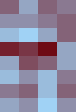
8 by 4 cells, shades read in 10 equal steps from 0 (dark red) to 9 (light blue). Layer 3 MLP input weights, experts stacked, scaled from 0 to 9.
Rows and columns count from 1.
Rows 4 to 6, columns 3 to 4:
0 7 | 4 7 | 8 5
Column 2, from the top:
7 6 9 2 3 6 4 6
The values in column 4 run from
4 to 7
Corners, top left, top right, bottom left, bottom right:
4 5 7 6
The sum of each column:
46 43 45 42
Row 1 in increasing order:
4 4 5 7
